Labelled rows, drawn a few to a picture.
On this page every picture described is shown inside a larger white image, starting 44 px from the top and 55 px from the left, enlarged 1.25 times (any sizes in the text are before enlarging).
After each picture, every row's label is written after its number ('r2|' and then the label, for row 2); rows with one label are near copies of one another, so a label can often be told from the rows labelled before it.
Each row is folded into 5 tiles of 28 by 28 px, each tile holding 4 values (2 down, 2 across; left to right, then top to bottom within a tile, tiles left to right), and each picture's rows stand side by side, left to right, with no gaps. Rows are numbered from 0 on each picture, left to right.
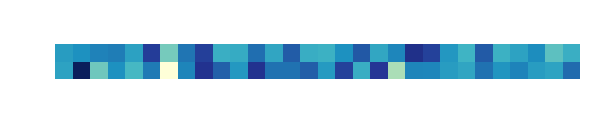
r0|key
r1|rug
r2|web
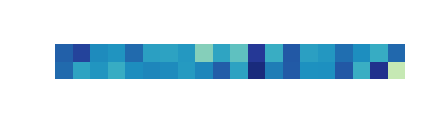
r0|web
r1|rug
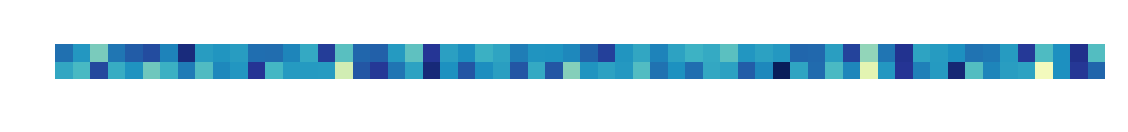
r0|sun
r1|key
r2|rug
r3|web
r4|key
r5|key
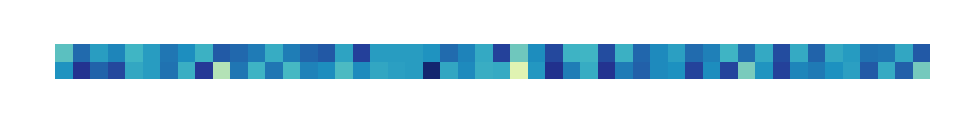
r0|rug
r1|sun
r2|key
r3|rug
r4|rug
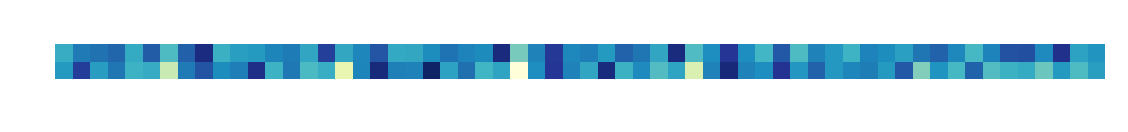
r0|key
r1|key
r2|key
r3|key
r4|rug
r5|sun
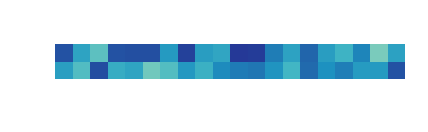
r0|sun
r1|web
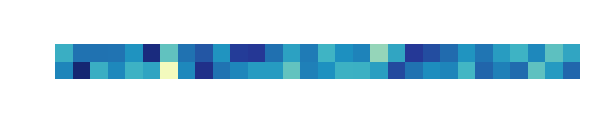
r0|key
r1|web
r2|web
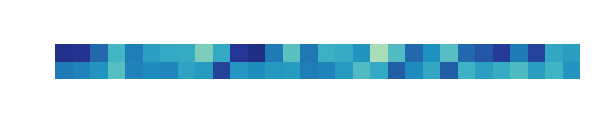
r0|web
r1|web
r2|sun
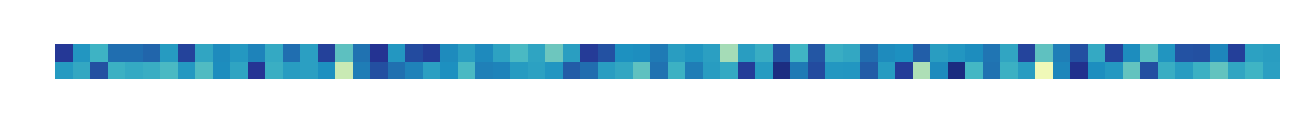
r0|sun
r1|key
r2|web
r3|web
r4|rug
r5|key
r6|sun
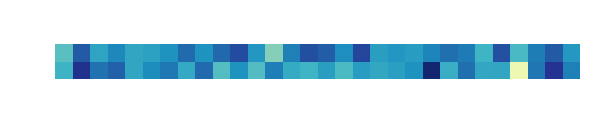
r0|rug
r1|sun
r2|key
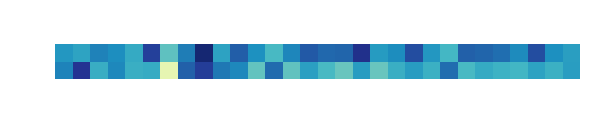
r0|key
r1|sun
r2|sun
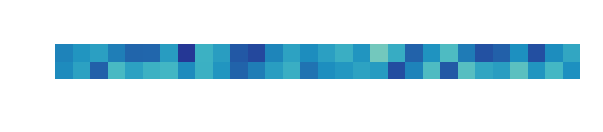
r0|sun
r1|web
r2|sun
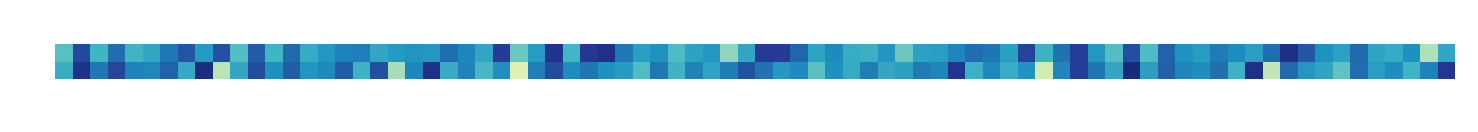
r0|rug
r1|rug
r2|key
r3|web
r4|web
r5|key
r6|rug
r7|web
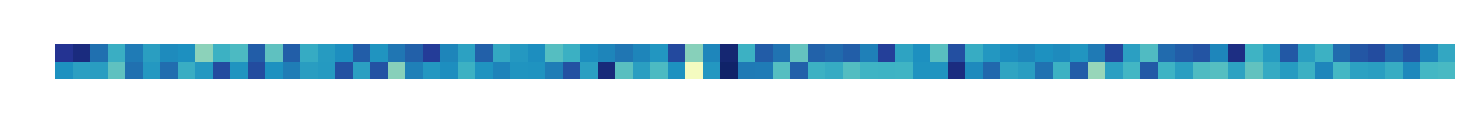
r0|web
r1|rug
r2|web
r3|key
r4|sun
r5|rug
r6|sun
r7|sun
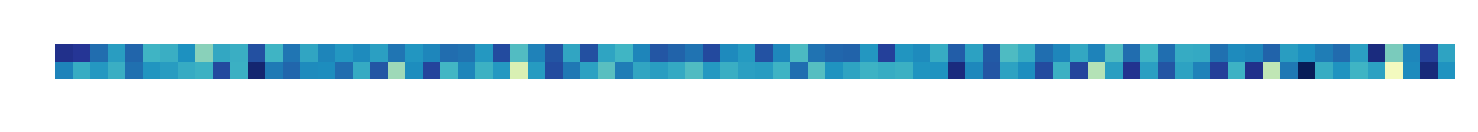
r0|web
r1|rug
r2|key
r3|sun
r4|sun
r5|rug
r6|rug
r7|key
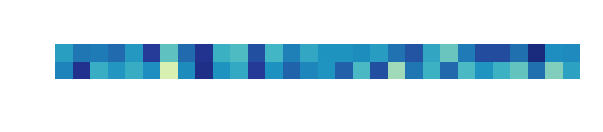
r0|key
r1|rug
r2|sun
